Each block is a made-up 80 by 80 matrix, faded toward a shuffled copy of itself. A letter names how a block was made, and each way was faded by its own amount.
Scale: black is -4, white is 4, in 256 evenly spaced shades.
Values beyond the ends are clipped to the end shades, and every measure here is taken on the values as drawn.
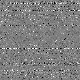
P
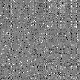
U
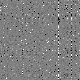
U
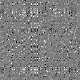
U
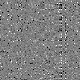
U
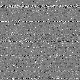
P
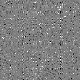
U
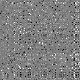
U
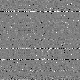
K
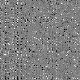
U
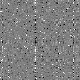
U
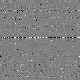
K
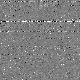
P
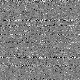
P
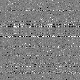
K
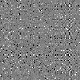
U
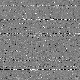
P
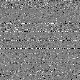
P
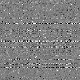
K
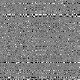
K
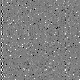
U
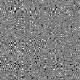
U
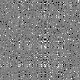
U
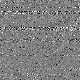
P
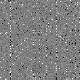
U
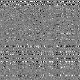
K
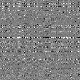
K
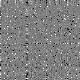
U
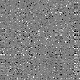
U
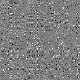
U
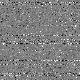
P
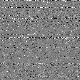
P
